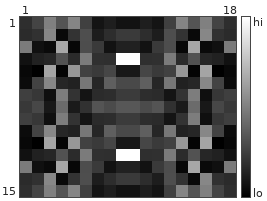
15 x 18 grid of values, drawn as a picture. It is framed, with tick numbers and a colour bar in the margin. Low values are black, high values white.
It mirrors both left to right and top to bottom. The centre is the smoothest part. No seam splits the table. No single row or column stands out from its neighbours. Most values sit low, with a long tail of high ones.
